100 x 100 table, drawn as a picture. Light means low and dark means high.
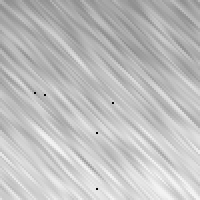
Lone odd cells: 5, each higher than its neighbours. Slope: up to the top. Grain: diagonal, down to the right.
